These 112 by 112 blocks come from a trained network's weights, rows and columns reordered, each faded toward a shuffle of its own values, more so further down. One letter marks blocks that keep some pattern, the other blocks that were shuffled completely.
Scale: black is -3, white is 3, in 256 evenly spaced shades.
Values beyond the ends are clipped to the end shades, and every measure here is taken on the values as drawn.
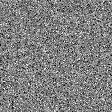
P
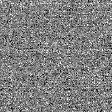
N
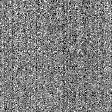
N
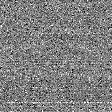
N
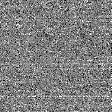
N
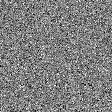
P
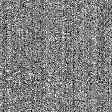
N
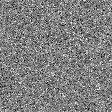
P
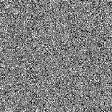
N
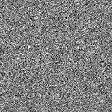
N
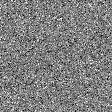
P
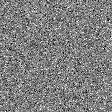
P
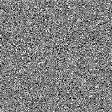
N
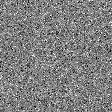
P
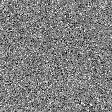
P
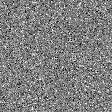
P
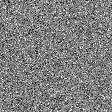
P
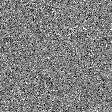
P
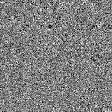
N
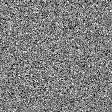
P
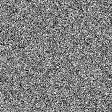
P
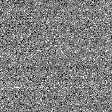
N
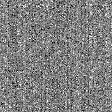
N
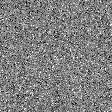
P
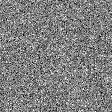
P
